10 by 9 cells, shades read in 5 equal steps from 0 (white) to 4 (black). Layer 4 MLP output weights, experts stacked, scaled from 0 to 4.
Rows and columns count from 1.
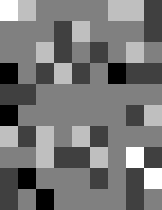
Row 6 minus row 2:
2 0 0 -1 1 0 0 1 -2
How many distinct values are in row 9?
4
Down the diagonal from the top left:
0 2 1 1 2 2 2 0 0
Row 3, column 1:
2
